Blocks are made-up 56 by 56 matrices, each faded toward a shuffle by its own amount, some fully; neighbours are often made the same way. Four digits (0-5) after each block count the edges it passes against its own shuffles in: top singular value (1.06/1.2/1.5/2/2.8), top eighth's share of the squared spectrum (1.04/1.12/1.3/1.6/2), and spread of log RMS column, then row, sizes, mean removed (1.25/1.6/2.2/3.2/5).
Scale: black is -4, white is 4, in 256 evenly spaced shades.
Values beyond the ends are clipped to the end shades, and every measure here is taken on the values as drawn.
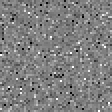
0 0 0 0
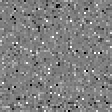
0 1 0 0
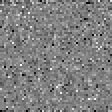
0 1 0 1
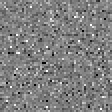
1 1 0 1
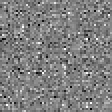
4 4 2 2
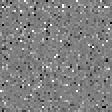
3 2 0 1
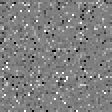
3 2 0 1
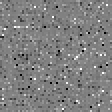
2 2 0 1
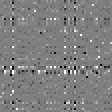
5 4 2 2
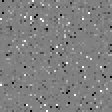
2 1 0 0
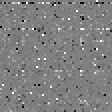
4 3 0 1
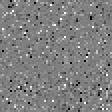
2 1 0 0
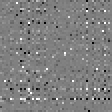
4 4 2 2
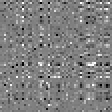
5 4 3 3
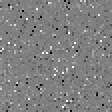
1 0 0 0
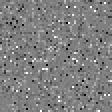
0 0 0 0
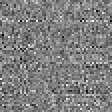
4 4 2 2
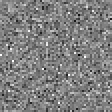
0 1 0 0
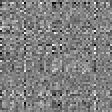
4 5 3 3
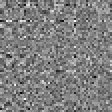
4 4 2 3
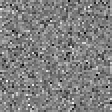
1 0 0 0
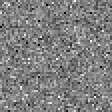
0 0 0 0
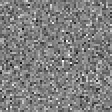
1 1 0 0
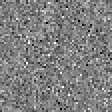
0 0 0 0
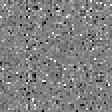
3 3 1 1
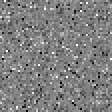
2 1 0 0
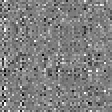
4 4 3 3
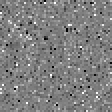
0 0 0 0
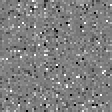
1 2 1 0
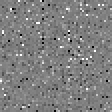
1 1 0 1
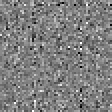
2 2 3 2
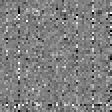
2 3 3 2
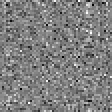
3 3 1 2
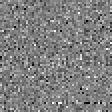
3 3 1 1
